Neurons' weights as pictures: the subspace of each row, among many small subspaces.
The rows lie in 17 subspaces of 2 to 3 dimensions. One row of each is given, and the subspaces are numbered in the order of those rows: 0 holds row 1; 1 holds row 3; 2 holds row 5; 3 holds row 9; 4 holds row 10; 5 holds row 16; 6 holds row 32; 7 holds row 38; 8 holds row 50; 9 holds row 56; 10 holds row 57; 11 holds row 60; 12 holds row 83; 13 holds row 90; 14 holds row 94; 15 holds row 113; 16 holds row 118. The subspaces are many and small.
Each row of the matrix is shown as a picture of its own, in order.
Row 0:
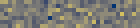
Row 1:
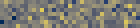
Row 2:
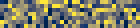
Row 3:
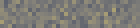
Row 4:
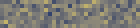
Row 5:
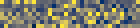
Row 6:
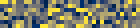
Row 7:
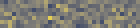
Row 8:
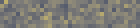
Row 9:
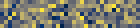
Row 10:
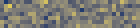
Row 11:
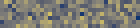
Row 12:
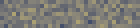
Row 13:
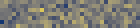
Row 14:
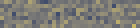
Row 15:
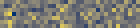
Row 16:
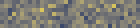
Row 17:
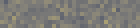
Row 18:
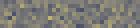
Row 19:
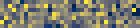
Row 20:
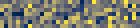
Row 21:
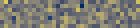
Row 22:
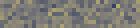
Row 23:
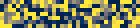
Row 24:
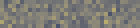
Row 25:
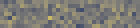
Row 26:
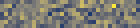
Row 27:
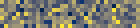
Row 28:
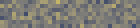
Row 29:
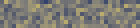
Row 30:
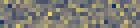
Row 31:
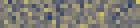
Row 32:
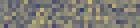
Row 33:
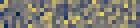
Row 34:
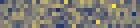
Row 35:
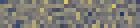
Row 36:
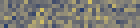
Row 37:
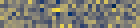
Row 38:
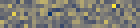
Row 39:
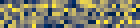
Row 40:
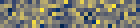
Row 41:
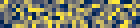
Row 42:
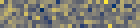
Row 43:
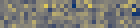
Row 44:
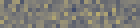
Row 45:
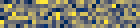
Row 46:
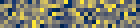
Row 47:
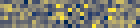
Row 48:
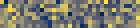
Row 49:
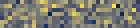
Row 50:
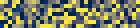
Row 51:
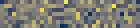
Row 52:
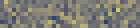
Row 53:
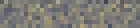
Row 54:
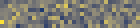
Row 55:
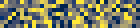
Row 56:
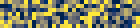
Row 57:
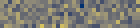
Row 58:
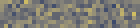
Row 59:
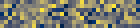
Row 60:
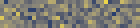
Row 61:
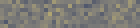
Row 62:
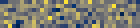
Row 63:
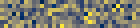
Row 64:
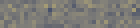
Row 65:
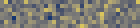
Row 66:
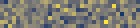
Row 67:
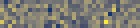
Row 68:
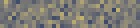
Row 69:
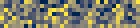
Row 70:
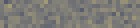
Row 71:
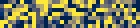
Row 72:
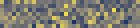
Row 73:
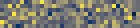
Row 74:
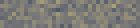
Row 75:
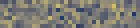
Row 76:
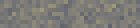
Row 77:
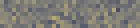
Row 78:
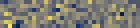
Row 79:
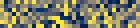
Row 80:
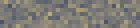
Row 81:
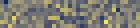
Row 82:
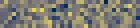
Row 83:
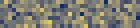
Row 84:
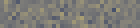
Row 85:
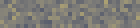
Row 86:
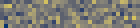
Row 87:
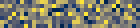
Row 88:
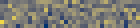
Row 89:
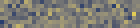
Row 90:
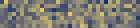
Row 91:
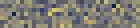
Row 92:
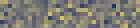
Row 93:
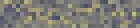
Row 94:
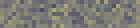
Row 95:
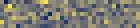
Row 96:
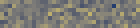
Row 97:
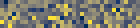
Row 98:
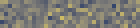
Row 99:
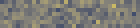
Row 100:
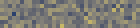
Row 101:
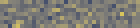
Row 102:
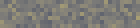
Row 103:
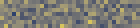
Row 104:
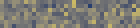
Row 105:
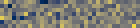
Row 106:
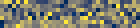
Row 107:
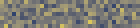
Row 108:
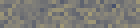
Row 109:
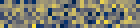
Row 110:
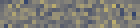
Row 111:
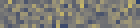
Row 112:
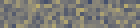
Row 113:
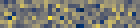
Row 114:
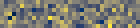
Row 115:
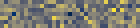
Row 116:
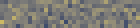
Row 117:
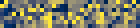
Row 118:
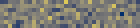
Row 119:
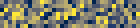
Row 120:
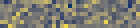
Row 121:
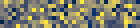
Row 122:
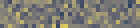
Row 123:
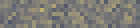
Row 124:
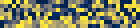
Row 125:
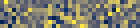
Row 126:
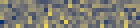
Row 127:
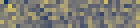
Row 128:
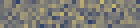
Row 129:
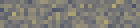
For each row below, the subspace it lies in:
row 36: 6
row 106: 12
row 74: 13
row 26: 3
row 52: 2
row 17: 8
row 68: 8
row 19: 1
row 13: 14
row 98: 3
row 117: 4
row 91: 7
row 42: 6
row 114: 15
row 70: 4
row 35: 16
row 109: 2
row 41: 9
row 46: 5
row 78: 16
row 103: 11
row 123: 14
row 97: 3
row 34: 15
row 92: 3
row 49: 14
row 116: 0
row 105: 6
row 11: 12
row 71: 14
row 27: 12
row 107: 11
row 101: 16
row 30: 7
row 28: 6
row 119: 4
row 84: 8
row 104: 1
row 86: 4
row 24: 1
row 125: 2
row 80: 7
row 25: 15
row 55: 7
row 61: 10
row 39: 1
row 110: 11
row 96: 3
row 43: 1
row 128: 8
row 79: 2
